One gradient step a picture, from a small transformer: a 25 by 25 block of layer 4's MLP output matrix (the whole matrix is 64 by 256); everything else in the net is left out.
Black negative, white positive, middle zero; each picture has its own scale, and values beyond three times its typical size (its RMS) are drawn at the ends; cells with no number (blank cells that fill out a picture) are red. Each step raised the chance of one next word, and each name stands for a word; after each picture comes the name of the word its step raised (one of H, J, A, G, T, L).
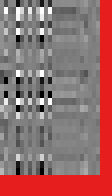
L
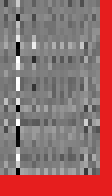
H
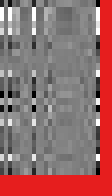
L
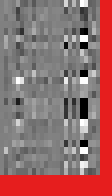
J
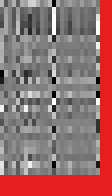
L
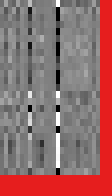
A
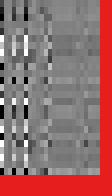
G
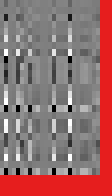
G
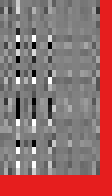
J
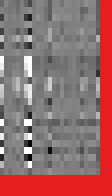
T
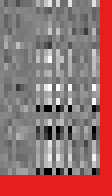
H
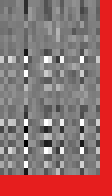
T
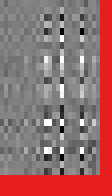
T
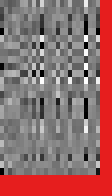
J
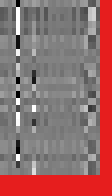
L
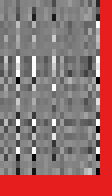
T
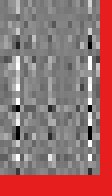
H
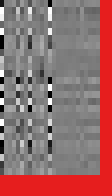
L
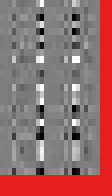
H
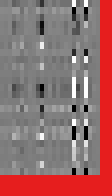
H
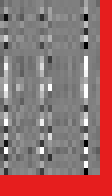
T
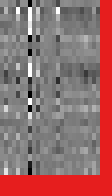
L
